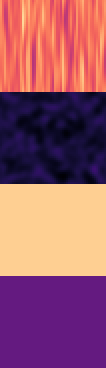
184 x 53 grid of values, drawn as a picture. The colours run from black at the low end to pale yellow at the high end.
It is made of 4 by 1 panels. Panel 1,1: high, streaked downward. Panel 2,1: very low, blotchy, faint in contrast. Panel 3,1: very high, flat. Panel 4,1: low, flat.
